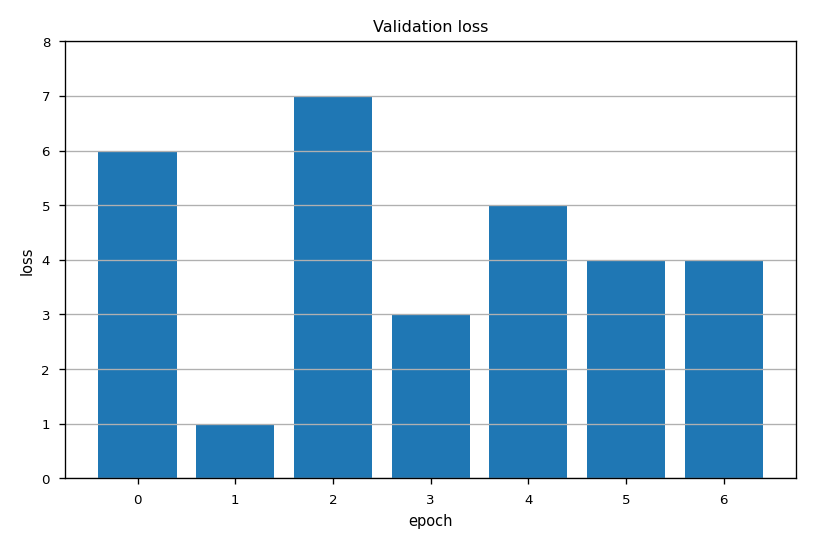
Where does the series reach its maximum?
2
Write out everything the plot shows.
Title: Validation loss
x-axis: epoch, ticks 0 1 2 3 4 5 6
y-axis: loss, ticks 0 1 2 3 4 5 6 7 8
Values:
6 1 7 3 5 4 4
